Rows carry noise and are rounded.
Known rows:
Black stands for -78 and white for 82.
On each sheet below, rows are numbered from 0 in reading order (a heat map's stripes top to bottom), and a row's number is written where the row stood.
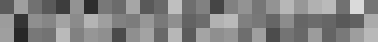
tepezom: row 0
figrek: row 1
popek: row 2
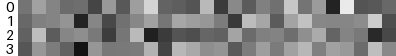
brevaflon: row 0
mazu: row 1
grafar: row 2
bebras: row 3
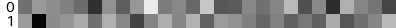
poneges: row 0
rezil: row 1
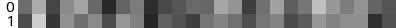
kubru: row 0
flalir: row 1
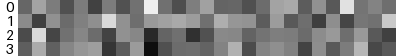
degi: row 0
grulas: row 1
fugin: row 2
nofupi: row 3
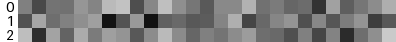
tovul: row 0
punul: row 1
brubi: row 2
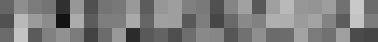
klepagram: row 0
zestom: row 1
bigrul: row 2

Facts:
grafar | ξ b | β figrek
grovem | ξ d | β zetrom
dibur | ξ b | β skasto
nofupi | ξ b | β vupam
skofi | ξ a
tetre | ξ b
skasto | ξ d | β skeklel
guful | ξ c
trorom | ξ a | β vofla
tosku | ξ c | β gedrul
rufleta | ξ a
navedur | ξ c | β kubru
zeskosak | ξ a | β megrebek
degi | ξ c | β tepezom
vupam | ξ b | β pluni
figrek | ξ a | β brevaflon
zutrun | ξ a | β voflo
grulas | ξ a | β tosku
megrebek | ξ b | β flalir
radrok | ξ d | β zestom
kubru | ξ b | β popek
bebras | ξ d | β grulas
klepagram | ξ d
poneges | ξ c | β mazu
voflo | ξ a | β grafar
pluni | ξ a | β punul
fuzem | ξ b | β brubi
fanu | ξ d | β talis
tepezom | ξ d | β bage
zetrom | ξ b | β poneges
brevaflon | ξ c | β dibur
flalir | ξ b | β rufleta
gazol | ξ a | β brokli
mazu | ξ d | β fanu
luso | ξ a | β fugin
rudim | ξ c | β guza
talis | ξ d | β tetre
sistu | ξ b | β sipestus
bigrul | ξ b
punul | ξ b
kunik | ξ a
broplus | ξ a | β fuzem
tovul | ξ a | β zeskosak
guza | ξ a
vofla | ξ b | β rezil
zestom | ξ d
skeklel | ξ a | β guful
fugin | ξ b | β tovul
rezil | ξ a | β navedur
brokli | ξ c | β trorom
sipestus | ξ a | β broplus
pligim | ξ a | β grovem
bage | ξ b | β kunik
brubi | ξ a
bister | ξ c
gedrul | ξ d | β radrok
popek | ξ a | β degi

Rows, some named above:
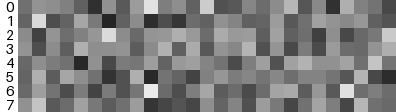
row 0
poneges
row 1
bage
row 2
grulas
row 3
kunik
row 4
klepagram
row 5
tetre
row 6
degi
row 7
sistu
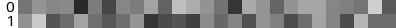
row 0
grovem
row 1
sistu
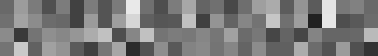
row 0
degi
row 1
brevaflon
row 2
rufleta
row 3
zetrom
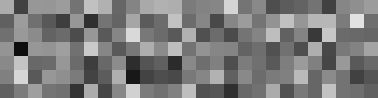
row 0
pligim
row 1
tepezom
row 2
bister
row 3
trorom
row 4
fuzem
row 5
dibur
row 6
brokli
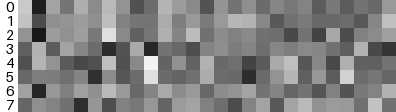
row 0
guza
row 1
skeklel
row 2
gazol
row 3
tetre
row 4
tosku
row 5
navedur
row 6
skofi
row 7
klepagram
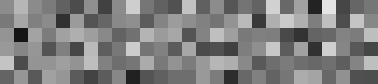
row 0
guful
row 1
skasto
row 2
pluni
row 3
rudim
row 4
skeklel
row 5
vofla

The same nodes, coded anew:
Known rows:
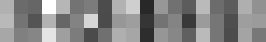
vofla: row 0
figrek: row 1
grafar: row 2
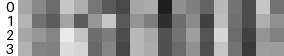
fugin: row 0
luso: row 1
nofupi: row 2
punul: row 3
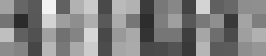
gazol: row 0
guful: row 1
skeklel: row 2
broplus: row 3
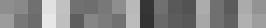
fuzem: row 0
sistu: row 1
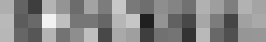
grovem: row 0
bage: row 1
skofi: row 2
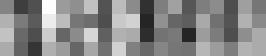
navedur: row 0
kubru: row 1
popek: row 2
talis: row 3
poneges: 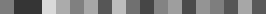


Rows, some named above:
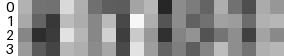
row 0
dibur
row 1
tepezom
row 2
degi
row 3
klepagram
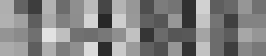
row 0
pligim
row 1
pluni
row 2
fuzem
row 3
pluni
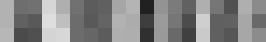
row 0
dibur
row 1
zetrom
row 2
tetre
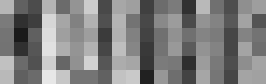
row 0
skofi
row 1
poneges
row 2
tosku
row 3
bister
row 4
popek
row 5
bage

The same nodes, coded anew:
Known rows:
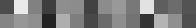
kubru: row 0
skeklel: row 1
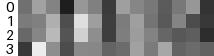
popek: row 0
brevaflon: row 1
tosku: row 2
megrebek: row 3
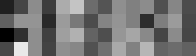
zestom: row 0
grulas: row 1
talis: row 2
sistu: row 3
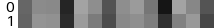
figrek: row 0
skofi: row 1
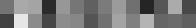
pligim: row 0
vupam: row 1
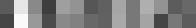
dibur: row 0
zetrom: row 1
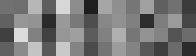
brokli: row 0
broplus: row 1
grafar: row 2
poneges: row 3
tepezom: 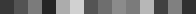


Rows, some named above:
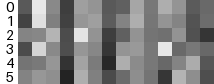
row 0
dibur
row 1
grafar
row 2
guful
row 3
vofla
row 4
gazol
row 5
skeklel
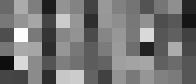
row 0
kunik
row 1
degi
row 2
bage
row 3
pligim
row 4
tetre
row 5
skasto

